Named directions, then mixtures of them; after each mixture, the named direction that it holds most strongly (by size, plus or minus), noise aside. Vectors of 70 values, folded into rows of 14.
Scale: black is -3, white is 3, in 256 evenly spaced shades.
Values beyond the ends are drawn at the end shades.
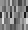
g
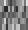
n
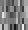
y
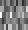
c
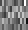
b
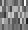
b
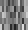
y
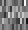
b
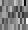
b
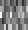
c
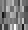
y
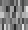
y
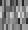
c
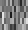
g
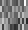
b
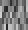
c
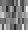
y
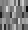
c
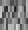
n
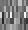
g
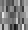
y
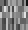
n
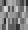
n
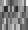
n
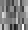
y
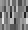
g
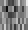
y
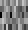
c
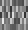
g
